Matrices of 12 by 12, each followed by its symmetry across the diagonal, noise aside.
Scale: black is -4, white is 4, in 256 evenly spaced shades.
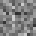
antisymmetric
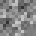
symmetric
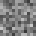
antisymmetric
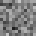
neither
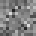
antisymmetric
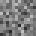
neither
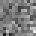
neither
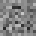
neither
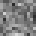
antisymmetric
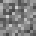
symmetric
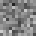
neither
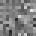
antisymmetric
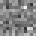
neither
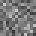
symmetric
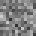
neither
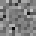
symmetric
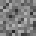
symmetric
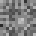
symmetric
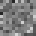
symmetric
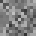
symmetric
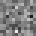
antisymmetric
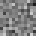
antisymmetric
